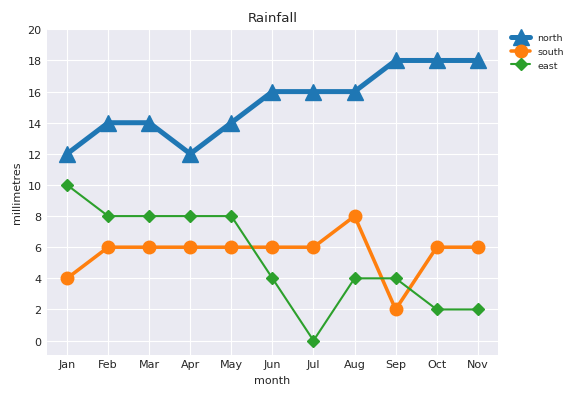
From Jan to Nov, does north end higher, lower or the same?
higher
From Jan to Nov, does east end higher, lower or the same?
lower
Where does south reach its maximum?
Aug
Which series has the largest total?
north
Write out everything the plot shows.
Title: Rainfall
x-axis: month, ticks Jan Feb Mar Apr May Jun Jul Aug Sep Oct Nov
y-axis: millimetres, ticks 0 2 4 6 8 10 12 14 16 18 20
Legend: north, south, east
Values:
north: 12 14 14 12 14 16 16 16 18 18 18
south: 4 6 6 6 6 6 6 8 2 6 6
east: 10 8 8 8 8 4 0 4 4 2 2
